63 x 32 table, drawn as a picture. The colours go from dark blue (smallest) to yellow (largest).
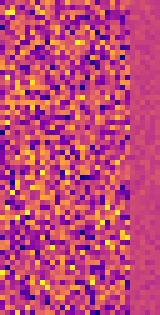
Stripes: none. Seam: vertical, 80% of the way across, the right part calmer. Slope: none. Odd rows or columns: none. Mirror symmetry: none.
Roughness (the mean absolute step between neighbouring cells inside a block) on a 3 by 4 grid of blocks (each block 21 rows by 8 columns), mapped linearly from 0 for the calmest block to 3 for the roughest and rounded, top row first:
3330 | 3320 | 3330
